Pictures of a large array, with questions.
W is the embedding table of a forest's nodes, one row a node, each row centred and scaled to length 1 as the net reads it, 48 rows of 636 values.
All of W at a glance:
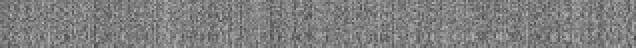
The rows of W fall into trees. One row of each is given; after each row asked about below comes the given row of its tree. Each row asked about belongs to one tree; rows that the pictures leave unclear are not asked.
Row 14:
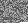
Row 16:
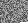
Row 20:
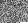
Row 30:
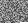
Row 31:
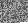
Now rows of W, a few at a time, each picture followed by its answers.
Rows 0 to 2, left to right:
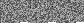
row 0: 16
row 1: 31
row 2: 14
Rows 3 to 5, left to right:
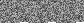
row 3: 30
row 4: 20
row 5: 16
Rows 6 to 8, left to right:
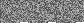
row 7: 14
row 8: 16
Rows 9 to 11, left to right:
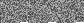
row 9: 16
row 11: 30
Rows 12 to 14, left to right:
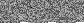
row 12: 14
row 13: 31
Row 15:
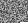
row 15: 14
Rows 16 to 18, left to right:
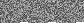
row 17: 14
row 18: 16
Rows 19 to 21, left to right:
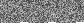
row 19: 16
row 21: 31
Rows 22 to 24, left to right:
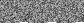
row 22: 30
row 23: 16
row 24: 30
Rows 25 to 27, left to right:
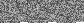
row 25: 14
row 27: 20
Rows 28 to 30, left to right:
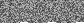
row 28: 20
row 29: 30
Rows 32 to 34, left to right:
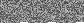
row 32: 16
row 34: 14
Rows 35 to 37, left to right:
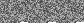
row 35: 14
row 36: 14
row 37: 14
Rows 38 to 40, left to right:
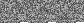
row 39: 14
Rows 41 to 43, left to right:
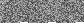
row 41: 30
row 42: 16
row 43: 30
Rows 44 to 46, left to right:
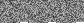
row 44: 20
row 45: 16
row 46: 20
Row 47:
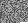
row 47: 16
